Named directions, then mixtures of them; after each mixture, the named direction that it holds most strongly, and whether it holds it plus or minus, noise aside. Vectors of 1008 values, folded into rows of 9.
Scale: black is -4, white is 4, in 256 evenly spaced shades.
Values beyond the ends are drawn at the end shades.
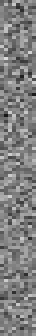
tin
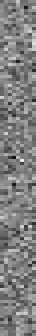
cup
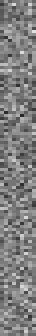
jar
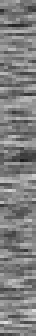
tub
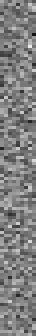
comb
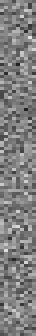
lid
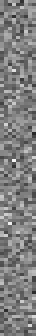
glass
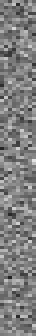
comb, plus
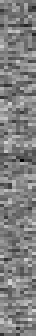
tub, plus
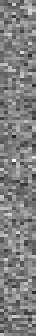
glass, plus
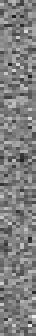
glass, plus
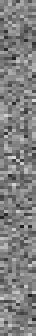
cup, minus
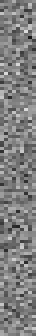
lid, minus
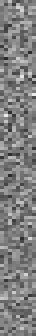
tin, minus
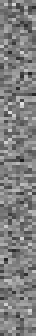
tin, plus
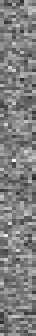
glass, plus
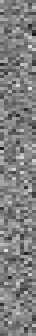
lid, plus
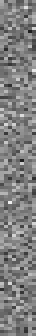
cup, minus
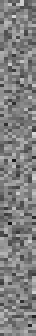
glass, minus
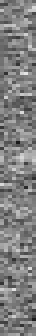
tub, minus
